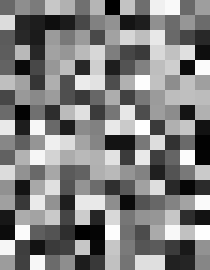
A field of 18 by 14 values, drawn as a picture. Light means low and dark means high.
The grain is fine, like static. On average the colour sits 50% of the way up the scale. No overall slope runs across the table. Neither half mirrors the other. The histogram is flat.
